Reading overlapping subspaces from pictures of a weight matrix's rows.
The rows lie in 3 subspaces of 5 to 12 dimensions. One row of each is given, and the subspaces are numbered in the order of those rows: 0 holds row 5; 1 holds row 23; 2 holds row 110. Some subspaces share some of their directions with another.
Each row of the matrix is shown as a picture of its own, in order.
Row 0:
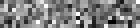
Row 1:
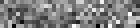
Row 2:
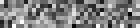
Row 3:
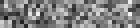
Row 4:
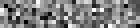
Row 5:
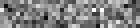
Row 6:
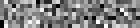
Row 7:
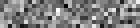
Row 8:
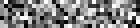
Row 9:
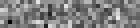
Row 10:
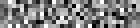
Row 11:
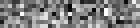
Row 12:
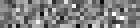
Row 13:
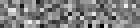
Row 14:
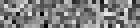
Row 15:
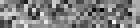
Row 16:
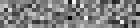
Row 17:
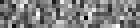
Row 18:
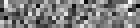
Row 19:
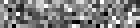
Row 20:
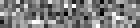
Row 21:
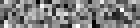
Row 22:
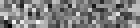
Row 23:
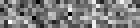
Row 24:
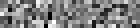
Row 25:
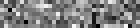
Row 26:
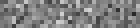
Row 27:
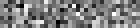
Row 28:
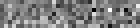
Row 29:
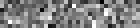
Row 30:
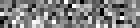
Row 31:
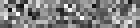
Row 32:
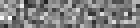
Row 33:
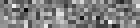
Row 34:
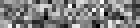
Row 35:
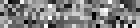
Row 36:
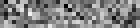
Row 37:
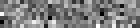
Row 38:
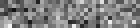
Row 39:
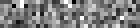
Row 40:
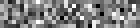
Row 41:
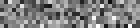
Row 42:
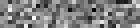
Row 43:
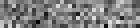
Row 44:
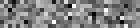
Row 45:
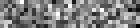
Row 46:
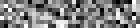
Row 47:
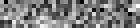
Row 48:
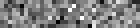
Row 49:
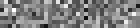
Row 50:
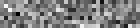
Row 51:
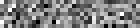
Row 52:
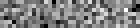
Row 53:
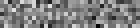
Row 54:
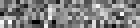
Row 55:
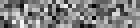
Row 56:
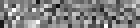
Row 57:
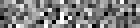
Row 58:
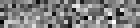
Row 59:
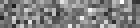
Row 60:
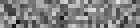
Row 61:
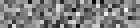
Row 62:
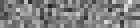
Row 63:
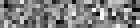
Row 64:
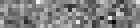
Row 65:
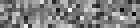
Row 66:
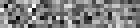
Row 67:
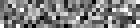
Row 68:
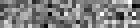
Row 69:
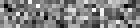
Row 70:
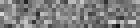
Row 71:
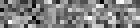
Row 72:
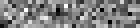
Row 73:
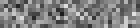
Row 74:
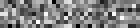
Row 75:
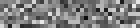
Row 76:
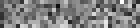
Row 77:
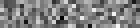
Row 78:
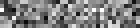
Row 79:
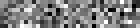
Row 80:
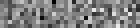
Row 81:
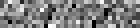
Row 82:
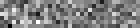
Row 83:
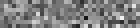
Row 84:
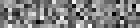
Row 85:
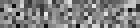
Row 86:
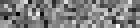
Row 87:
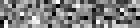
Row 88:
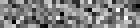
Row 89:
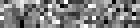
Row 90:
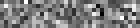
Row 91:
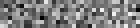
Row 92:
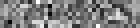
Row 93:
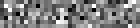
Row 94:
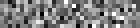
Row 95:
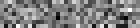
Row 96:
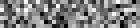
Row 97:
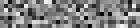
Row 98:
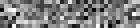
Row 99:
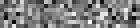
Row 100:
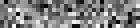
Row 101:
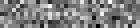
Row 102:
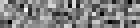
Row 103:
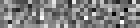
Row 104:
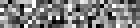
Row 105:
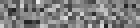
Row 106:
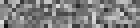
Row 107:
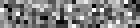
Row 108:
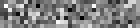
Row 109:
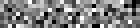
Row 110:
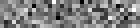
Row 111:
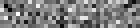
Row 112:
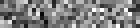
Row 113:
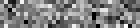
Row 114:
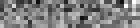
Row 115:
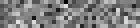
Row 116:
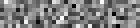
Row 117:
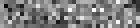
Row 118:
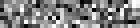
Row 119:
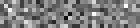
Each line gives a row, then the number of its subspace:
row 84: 2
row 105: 1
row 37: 1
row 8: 2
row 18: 0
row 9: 1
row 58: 1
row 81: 1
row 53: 1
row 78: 0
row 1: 0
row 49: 0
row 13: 1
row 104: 1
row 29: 1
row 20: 1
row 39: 2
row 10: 0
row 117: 1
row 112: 0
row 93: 0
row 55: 2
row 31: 0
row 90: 0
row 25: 1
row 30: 1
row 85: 2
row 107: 1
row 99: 0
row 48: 1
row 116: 0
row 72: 2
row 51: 1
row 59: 2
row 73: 2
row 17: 2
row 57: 2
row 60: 2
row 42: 1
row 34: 1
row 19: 0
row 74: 2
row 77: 0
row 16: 2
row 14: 2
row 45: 2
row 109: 2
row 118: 2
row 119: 1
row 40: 0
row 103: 2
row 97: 2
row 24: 1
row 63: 0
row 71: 1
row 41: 1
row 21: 1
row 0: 1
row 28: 2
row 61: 2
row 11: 1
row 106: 1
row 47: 0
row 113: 1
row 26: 2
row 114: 2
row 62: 2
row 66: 1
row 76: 2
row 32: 2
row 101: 1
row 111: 0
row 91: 2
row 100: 0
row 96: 2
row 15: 0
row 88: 2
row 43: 1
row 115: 2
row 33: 2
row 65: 2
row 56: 1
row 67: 2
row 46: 2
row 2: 0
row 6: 1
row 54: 1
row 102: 2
